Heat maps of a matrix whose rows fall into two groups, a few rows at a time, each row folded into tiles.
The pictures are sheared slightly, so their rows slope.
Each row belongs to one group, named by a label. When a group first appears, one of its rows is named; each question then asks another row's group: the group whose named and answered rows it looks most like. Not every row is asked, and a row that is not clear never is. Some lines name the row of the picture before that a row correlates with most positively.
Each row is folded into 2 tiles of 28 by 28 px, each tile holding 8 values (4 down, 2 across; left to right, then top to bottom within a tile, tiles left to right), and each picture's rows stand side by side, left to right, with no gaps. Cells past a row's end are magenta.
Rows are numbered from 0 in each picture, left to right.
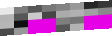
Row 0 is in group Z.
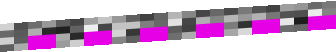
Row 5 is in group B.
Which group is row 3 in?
Z
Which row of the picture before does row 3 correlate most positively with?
0
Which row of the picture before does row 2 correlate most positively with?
0
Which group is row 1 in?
B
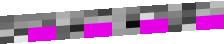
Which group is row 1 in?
Z
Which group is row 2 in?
Z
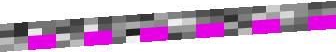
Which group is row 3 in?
Z
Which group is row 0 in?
B
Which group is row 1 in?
B
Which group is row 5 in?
Z
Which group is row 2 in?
Z
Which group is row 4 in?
B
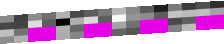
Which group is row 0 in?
B
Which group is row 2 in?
Z
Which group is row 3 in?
Z
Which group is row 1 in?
B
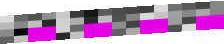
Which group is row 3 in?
Z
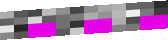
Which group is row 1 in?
B
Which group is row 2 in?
Z
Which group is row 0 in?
B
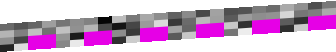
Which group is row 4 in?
B
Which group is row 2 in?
B
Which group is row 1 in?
Z
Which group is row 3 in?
B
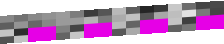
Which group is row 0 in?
B
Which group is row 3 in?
Z
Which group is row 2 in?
Z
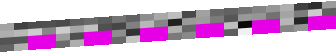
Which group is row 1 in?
Z
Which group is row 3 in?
B
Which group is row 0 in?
Z
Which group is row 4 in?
B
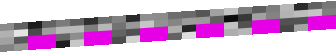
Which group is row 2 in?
B
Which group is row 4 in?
B
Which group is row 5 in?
Z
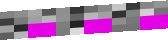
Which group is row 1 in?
B
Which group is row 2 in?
B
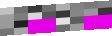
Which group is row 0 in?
Z
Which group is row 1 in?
B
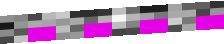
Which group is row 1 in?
Z
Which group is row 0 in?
B
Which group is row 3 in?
Z
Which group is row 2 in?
Z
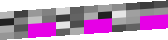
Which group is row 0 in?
B
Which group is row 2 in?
Z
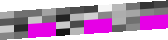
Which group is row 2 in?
Z
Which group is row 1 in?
B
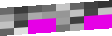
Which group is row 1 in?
Z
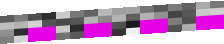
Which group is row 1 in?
B
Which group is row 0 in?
Z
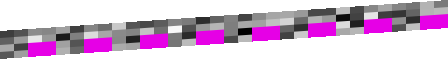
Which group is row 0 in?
B
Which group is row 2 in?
Z
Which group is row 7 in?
B
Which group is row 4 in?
B
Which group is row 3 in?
Z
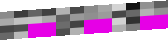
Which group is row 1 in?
B
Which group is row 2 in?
B
